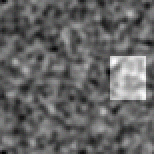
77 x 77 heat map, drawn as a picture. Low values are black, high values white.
Ninth with the highest average: middle right. Histogram: skewed, a long tail of high values. Grain: blotchy. Odd patch: higher, in the middle right. Roughest part: middle right. Stripes: none.
